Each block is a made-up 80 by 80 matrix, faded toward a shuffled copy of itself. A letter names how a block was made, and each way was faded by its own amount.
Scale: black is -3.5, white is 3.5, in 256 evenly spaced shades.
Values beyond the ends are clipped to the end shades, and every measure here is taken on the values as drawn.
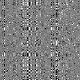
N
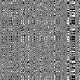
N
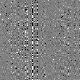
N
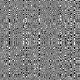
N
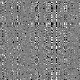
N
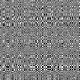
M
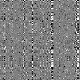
N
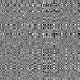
M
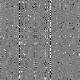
N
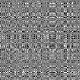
M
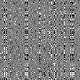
N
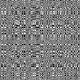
M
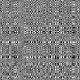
M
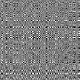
M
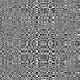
M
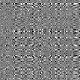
M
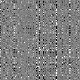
N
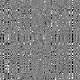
N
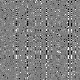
N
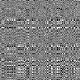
M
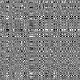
M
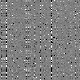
N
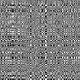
M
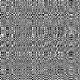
M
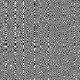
N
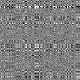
M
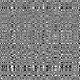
M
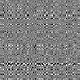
M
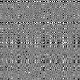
M
